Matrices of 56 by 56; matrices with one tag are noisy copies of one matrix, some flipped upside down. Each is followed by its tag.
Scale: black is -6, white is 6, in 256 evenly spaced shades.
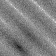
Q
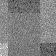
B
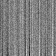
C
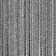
C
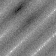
Q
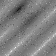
Q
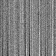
C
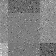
B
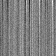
C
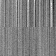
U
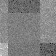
B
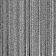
C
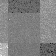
B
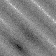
Q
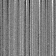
C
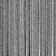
C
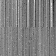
U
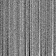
C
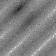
Q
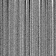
C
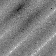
Q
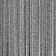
C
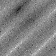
Q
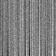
C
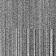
U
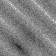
Q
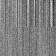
U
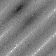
Q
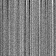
C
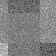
B
